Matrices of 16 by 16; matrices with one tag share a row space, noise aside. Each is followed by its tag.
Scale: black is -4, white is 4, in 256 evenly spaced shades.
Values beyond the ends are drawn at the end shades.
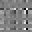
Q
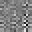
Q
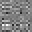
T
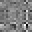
Q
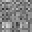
T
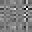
Q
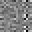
Q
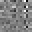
Q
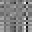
Q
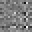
Q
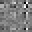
Q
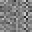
Q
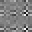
Q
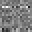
T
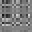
T
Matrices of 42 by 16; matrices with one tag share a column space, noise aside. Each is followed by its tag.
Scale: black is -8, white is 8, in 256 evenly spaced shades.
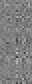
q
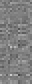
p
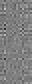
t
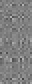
q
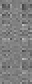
t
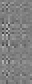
p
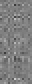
q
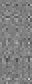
q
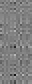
p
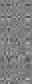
q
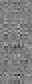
p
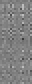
t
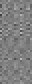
t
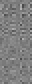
t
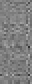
p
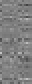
q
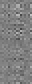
t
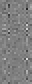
t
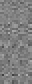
p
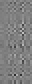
p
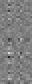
q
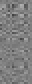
t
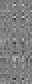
q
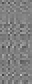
p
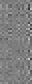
t
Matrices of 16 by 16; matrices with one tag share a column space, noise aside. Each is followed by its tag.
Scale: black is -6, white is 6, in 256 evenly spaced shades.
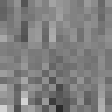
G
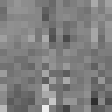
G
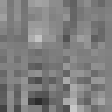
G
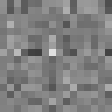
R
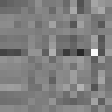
R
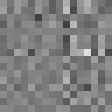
R
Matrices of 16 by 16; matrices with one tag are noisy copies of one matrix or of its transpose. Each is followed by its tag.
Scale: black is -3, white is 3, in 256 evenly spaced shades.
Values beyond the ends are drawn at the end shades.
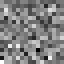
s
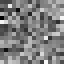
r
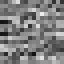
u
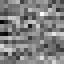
u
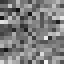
r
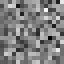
s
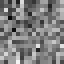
r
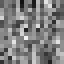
u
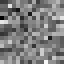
r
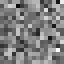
s
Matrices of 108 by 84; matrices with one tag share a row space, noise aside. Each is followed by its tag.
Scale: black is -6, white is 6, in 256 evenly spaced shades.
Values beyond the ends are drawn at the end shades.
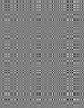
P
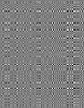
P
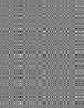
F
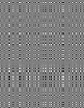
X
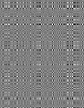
P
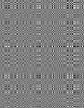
P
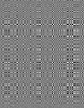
P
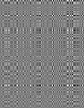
P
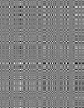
F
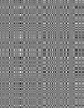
F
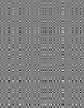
X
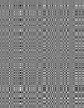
F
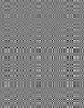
P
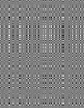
X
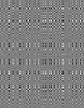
X
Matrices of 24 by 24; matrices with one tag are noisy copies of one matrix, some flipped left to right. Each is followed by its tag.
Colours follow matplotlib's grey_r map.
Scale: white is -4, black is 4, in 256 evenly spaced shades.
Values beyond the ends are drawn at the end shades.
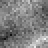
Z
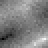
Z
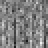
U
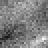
Z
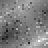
Z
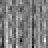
U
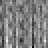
U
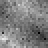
Z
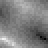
Z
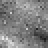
Z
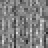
U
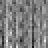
U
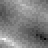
Z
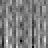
U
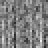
U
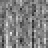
U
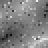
Z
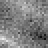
Z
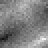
Z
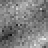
Z
